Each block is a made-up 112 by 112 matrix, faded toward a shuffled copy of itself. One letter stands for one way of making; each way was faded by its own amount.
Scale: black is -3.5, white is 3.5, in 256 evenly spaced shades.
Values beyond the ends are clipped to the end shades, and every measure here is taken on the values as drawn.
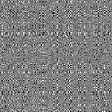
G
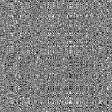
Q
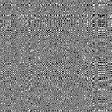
G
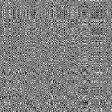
G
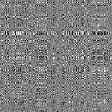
G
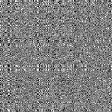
Q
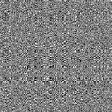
Q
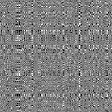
G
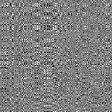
G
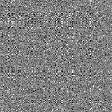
Q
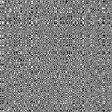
G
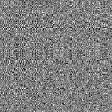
Q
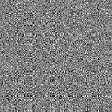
Q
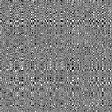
G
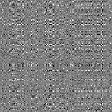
G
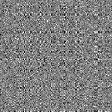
Q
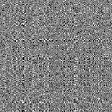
Q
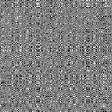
G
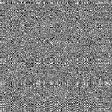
Q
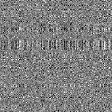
Q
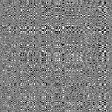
G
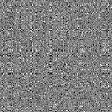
Q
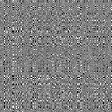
G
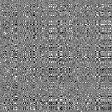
G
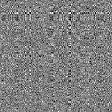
Q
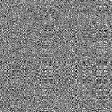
Q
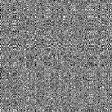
Q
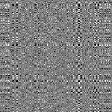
G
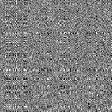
Q
